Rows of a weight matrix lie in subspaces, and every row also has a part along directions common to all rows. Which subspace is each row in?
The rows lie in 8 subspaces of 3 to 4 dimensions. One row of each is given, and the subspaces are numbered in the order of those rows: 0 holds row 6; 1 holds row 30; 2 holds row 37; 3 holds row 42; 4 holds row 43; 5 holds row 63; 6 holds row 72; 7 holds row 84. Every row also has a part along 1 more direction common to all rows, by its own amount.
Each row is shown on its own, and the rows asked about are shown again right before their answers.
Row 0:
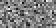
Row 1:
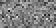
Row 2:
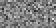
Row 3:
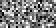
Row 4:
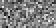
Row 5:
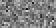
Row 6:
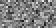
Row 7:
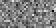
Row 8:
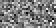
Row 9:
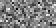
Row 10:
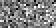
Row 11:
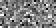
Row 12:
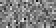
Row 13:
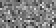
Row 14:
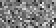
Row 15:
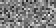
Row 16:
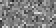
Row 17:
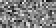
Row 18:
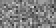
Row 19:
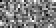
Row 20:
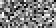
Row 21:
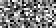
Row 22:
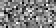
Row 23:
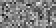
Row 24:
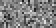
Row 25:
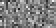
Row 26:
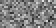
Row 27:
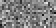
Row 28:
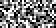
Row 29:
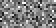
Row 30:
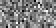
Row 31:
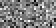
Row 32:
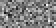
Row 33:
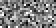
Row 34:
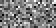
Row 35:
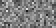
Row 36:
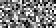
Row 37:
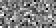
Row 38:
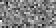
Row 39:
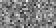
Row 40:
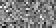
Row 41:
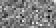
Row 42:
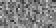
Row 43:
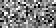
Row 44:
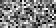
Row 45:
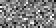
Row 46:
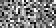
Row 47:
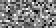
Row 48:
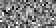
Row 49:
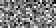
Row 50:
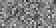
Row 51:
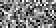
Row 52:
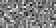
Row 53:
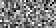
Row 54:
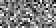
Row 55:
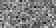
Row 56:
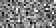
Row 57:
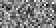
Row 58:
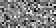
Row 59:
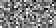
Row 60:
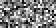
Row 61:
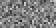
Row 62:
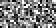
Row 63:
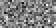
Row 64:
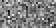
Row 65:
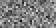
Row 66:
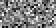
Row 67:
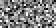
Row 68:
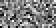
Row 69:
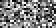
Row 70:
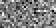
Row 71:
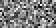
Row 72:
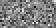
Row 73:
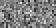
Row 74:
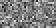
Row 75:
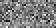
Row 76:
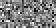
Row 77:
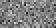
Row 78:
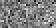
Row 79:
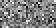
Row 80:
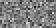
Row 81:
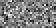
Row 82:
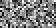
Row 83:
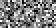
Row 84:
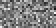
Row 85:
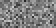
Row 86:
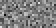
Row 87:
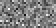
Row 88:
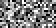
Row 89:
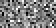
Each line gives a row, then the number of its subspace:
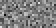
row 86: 2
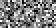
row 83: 0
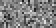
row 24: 5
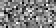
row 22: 5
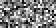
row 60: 6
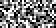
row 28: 1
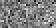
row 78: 4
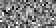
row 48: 1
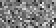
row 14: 4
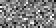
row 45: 0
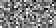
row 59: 7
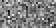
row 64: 4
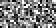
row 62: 3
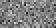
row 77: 6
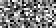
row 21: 1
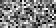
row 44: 6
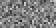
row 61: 6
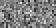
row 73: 5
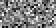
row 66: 3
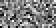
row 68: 2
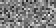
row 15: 7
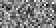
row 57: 1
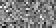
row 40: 0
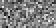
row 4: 4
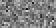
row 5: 0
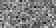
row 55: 6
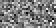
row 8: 0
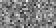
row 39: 1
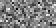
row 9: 2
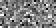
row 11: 2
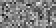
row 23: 5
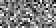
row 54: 2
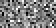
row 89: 6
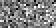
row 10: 4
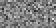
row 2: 5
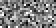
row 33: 2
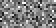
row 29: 4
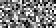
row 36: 7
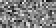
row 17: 3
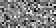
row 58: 5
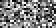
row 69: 1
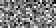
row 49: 2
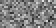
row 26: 0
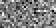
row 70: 7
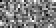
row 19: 3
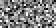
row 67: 5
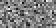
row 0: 3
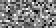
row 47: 0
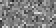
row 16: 3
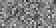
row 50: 6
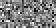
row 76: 4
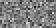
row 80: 3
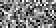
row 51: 1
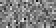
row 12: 1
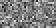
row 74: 1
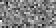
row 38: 3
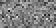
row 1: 7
